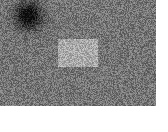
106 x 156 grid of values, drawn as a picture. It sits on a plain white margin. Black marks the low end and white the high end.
Ninth with the highest average: centre. Odd patch: higher, in the centre. Stripes: none. Dips: one, in the top left. Ninth with the lowest average: top left. Mirror symmetry: none.
